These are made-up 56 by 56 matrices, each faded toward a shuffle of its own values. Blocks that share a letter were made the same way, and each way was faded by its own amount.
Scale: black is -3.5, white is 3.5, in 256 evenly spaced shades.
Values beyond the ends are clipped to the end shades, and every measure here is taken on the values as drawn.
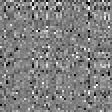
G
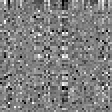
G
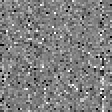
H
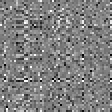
G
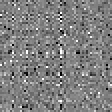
G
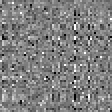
G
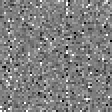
H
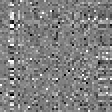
G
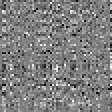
G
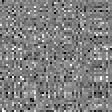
G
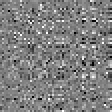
G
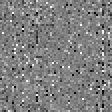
H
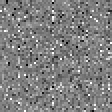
H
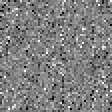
H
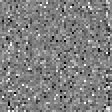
H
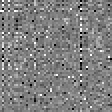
G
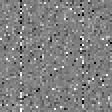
H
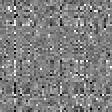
G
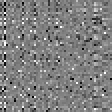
G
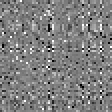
G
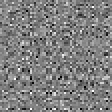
G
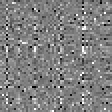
G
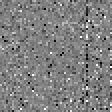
H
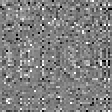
G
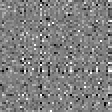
G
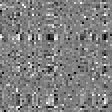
G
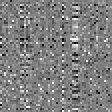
G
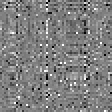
G
